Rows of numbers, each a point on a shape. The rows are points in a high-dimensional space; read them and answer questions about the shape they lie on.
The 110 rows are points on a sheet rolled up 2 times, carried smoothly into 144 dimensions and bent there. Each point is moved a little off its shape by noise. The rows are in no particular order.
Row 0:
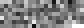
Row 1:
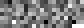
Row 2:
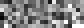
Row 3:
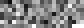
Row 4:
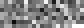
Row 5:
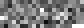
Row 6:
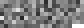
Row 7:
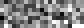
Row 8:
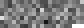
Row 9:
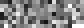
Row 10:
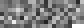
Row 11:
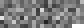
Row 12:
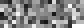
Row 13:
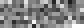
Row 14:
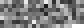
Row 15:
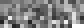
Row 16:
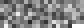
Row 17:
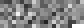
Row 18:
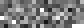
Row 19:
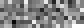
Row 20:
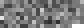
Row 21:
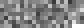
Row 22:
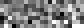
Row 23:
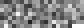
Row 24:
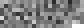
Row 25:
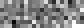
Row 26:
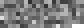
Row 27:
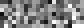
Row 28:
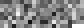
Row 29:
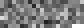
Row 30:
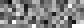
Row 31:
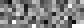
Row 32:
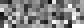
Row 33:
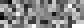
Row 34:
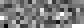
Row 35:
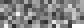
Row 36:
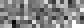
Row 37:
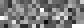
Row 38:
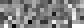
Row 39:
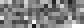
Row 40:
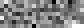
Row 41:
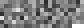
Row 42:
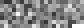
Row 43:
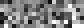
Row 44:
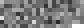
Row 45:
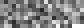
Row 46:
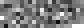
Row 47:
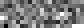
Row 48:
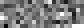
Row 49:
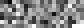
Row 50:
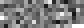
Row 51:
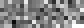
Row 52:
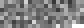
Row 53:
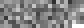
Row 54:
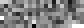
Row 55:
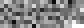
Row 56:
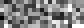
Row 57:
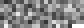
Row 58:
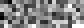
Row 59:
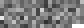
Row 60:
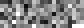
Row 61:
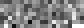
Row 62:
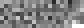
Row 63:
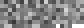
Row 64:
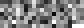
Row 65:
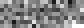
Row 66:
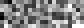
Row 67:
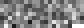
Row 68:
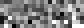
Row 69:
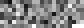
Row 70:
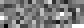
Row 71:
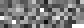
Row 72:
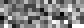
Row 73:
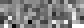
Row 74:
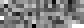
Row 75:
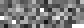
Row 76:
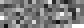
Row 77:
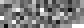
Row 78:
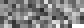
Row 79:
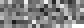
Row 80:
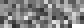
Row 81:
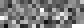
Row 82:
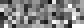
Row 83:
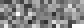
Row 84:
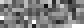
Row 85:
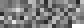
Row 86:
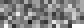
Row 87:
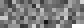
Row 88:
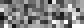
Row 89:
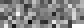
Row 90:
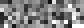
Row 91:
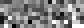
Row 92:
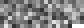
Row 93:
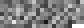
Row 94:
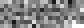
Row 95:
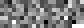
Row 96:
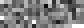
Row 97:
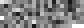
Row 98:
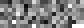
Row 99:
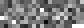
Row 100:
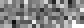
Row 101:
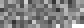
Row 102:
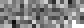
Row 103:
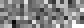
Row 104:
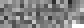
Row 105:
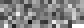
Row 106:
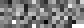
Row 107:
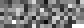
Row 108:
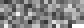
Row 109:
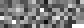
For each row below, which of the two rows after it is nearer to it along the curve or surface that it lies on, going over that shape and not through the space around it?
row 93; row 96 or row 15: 15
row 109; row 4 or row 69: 69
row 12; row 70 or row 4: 70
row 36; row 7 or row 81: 81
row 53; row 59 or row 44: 44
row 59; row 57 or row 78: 57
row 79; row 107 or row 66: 107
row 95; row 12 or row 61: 12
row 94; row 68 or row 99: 99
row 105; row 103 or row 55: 103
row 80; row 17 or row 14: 17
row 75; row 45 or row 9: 9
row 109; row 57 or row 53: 57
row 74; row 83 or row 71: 71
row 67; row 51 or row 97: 51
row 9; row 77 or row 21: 77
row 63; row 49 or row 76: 76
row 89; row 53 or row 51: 51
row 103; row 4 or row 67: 4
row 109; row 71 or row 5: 71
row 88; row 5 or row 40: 5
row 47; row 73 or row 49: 49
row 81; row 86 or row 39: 39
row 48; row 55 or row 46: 46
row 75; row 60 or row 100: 60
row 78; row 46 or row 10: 10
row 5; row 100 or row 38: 100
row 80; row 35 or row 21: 35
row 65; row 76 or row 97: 97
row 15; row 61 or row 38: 61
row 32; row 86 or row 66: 66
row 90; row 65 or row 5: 5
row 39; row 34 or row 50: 50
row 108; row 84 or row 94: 94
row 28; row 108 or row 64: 108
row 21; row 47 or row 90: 47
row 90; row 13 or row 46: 46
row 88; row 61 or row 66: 66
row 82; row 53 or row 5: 5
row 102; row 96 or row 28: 96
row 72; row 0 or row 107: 107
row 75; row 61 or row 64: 64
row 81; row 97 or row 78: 97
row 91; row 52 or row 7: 7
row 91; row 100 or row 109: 109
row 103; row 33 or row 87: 87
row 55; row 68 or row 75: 75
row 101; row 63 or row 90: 63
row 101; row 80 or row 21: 21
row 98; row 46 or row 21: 46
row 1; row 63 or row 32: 32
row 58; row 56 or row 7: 56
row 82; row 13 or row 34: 34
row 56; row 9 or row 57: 9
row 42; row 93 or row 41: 93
